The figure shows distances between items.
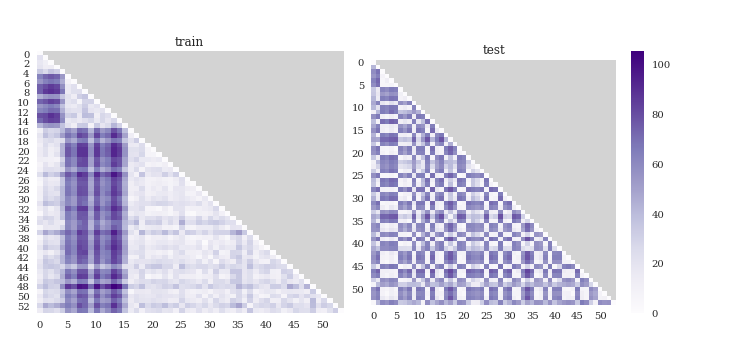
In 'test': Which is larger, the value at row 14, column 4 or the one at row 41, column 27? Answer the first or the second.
the second
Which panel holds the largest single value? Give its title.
train
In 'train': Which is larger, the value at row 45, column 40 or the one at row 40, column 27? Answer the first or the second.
the first
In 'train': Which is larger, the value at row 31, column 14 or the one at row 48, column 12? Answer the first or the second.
the second
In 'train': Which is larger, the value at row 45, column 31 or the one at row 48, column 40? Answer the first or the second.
the first
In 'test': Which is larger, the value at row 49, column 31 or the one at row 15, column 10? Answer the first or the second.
the second
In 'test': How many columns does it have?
54
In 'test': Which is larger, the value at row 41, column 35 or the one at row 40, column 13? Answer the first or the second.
the first
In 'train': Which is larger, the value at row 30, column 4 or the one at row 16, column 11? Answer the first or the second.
the second
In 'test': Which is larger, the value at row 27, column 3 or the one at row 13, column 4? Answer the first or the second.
the second
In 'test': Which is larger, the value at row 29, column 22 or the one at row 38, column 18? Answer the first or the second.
the first
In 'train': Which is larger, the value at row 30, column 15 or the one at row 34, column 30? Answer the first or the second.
the first
